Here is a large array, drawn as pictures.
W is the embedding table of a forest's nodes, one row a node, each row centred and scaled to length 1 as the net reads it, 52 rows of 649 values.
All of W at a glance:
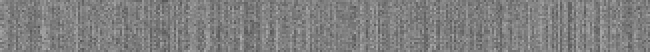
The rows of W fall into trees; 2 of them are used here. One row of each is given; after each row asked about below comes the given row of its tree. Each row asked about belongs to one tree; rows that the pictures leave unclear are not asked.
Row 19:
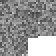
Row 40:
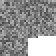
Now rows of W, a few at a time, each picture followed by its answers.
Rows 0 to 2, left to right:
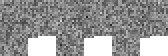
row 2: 19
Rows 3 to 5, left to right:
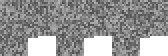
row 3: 40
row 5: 19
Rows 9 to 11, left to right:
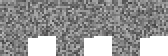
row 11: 19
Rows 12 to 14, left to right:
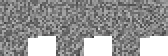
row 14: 40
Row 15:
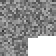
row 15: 19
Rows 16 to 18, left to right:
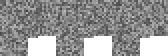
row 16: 19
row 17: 40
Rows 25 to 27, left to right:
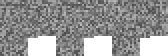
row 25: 40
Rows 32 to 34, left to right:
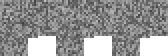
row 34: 40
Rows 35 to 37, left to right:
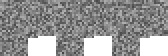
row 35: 40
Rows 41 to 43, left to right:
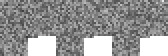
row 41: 40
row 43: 19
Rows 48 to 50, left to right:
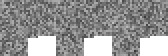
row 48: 40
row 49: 40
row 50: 19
